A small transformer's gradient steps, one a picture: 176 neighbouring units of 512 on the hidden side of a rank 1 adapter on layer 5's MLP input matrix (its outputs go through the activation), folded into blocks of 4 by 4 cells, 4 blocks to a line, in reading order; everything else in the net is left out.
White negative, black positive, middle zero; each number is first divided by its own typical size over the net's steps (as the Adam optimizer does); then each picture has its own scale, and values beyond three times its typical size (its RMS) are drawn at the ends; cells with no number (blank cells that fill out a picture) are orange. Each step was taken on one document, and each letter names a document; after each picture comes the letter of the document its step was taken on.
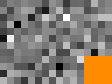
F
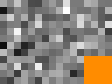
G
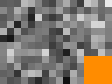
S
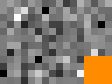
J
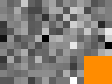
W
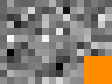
F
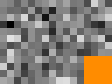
F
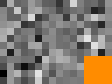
J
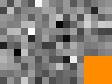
G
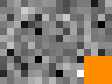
J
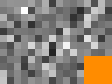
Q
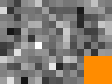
G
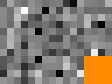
J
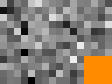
G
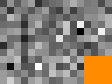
G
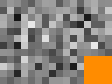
G
